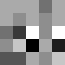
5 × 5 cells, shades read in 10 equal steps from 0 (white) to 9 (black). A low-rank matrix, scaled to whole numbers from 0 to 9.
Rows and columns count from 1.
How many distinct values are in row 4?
5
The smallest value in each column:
3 2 0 3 0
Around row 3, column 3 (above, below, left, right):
3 9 7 4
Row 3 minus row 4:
1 5 -9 1 -8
